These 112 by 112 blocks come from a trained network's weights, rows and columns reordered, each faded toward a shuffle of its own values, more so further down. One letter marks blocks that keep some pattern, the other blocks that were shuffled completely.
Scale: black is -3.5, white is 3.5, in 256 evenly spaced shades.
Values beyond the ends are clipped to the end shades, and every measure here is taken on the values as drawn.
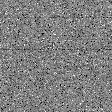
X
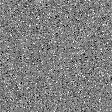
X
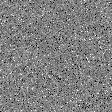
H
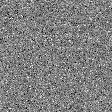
H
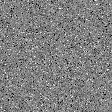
H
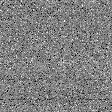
X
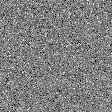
H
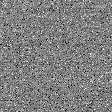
X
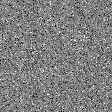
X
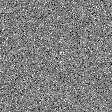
H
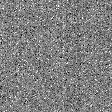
X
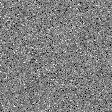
H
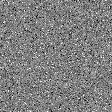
X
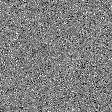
H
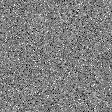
H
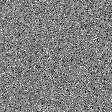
H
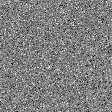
H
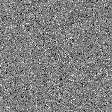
X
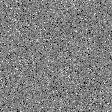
H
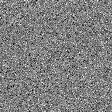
H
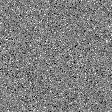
H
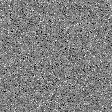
H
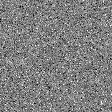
H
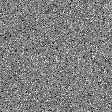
H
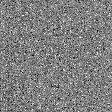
X
